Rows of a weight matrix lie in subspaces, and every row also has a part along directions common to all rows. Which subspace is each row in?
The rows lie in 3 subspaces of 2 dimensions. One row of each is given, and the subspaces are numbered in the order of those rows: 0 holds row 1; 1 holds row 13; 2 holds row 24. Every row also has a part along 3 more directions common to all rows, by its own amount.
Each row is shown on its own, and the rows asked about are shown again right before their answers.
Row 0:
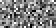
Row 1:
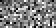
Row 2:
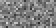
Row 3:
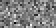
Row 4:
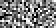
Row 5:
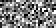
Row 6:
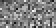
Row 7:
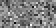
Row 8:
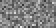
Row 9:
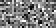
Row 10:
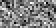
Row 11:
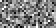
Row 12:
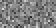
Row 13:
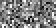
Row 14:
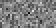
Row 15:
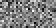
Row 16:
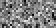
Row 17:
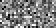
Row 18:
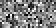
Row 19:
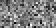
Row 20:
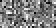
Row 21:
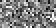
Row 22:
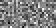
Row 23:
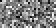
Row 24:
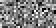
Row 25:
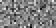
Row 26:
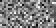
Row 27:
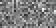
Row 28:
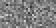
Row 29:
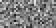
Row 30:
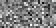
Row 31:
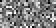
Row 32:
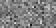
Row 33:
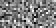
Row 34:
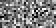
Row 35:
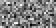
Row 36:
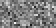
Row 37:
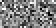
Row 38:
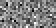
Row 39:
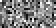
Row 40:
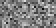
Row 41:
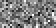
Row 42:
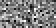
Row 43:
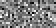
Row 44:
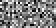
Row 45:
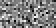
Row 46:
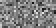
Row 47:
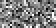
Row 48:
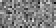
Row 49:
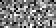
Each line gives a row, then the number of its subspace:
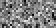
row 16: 1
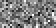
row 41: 1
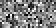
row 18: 2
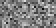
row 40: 0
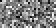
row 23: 1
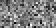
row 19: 0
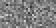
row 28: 2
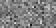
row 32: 0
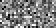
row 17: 1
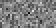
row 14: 2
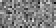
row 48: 1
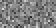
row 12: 1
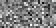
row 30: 0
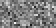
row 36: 0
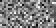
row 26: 1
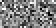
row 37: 0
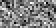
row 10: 0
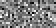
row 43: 2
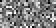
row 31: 1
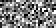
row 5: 2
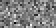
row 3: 0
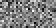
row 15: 2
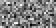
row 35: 0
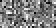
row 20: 1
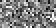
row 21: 1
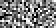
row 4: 2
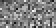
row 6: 0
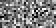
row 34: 2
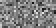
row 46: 2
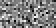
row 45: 2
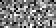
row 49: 0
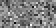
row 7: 0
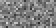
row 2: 0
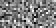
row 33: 2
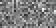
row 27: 2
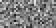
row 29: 0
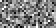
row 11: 1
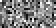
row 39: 1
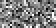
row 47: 1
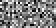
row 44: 2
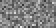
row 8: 1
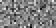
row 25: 0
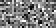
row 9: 2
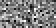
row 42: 2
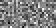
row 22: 2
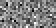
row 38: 2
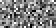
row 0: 0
